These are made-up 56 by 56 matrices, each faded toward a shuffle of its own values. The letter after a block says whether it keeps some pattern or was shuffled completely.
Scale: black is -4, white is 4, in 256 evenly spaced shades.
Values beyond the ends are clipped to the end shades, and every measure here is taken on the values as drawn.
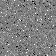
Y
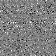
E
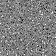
Y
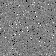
Y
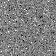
Y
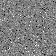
Y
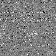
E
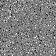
Y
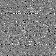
E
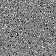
Y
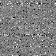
E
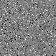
Y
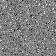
Y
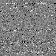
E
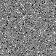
Y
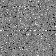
E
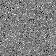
Y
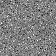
Y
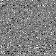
E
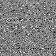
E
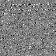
E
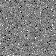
Y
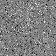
Y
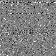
E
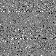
E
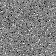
Y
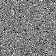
Y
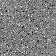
Y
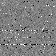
E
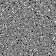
Y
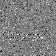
E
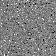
Y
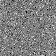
Y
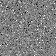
Y
